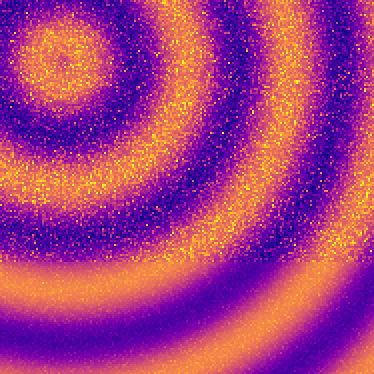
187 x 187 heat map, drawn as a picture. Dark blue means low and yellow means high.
No overall slope runs across the table. On average the colour sits 40% of the way up the scale. A horizontal seam about 70% of the way down splits the table, and the bottom part is calmer. Rings spread out from the top left. The halves do not mirror each other. No single row or column stands out from its neighbours.
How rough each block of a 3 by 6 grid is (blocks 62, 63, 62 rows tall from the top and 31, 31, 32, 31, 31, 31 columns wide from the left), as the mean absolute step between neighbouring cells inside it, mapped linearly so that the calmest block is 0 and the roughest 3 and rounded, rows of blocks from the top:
333333
333333
000000
